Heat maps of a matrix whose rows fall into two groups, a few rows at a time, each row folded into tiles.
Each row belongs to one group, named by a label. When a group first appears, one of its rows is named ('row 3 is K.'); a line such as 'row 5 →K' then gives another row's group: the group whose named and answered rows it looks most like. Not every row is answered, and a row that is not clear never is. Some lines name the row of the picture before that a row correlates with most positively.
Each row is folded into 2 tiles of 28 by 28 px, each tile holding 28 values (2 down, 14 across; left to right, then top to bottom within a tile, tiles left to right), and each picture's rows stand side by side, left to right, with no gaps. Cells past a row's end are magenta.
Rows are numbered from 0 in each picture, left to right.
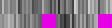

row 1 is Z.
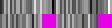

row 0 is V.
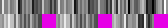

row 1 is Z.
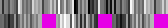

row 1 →Z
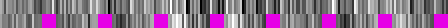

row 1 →V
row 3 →Z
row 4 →Z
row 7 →Z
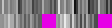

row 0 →Z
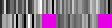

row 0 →V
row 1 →V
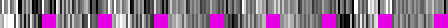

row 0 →Z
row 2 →Z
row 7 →V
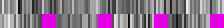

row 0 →Z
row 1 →V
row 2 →V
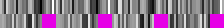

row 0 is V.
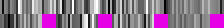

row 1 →V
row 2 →V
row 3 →V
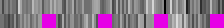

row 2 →V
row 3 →Z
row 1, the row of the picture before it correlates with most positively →1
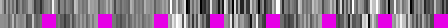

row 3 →Z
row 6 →V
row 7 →Z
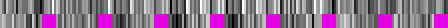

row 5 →V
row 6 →Z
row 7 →V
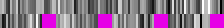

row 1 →Z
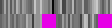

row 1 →V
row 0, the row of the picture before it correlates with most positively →3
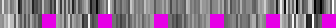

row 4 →V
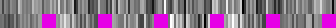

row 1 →Z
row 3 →V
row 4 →Z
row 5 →V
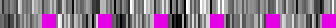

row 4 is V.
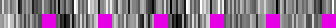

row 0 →Z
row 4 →V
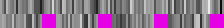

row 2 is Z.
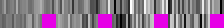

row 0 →V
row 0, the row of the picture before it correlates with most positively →3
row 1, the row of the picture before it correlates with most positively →0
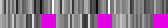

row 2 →Z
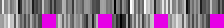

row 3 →Z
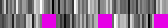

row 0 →V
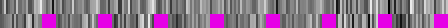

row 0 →V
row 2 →V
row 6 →V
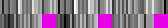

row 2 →V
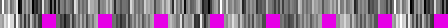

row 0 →Z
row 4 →Z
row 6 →Z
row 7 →Z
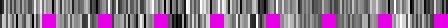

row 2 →V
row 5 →Z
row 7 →Z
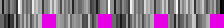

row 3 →V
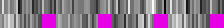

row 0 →Z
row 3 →Z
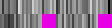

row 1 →V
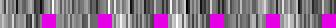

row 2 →Z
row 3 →Z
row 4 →V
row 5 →Z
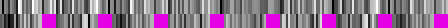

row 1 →V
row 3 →V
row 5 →V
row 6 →V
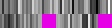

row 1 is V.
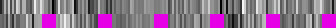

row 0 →V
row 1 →Z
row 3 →V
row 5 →V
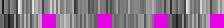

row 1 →Z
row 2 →V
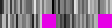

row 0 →V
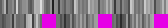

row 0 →V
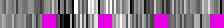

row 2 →Z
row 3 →V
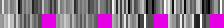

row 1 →Z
